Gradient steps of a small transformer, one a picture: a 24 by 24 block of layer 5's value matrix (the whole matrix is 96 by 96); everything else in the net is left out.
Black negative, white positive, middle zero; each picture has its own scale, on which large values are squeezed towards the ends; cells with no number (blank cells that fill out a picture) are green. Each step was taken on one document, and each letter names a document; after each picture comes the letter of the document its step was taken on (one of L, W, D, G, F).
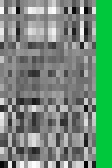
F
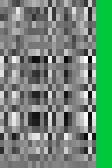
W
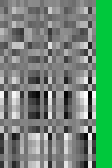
W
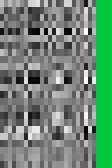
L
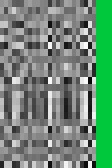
W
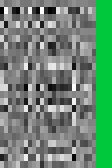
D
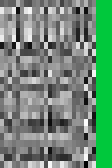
F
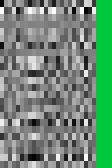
F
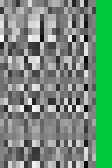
D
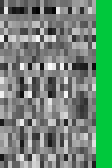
D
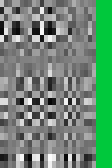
D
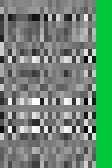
L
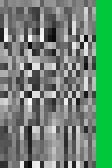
D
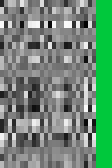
L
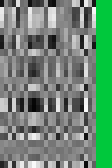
F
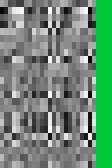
W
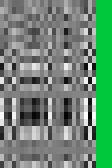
W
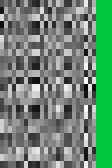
L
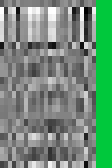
F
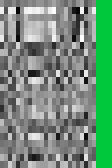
F
